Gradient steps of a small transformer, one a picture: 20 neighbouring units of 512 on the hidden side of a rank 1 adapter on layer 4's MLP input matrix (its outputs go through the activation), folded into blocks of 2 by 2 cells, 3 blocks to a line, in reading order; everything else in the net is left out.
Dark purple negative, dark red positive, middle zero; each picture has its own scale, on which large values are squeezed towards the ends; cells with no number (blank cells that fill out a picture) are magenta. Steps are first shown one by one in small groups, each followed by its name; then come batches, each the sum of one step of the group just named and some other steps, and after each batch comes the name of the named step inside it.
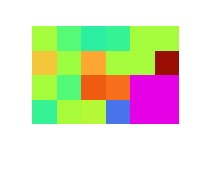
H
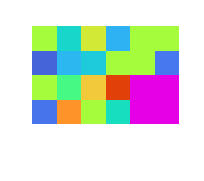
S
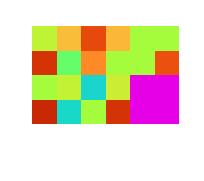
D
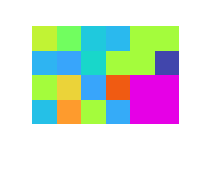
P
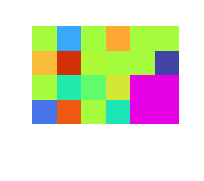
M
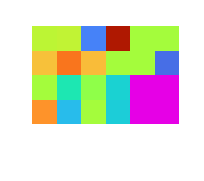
H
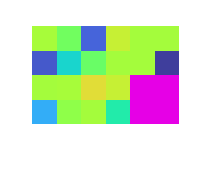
S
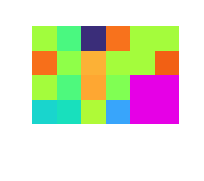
H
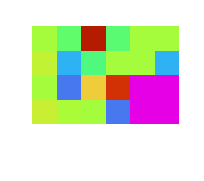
S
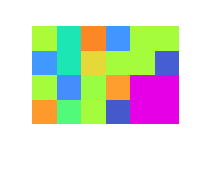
S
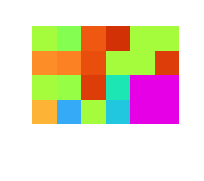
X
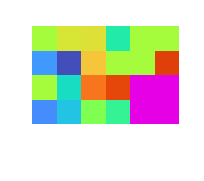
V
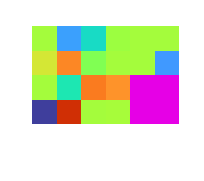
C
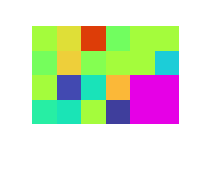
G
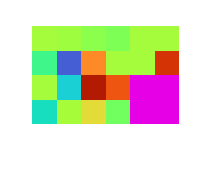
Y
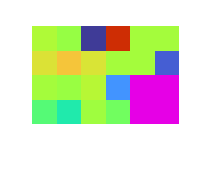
C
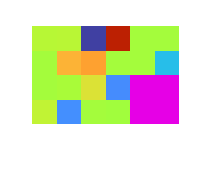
X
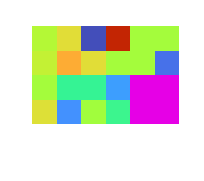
G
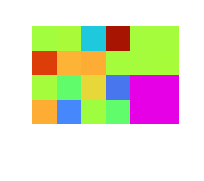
X
